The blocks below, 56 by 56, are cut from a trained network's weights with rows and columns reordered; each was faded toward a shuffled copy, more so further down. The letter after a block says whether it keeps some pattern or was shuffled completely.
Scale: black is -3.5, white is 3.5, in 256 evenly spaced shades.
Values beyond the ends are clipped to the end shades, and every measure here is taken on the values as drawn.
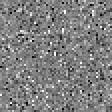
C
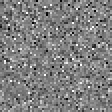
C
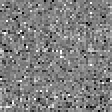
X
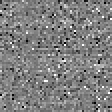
X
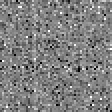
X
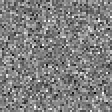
C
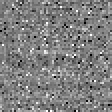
X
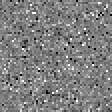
C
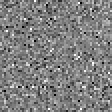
X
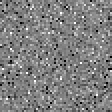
C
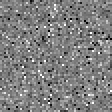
C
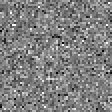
C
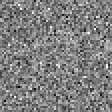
X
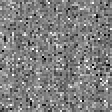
X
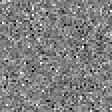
C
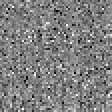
X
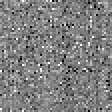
X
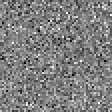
C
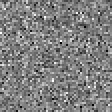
C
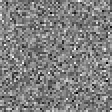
C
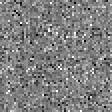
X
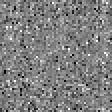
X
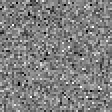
C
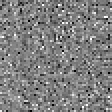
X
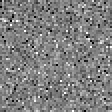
C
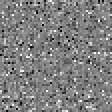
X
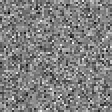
C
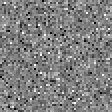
C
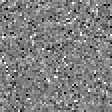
C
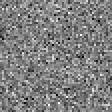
X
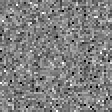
C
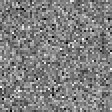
C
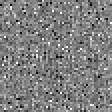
X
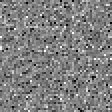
C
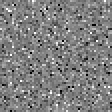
C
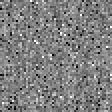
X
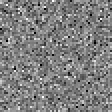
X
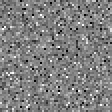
C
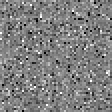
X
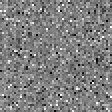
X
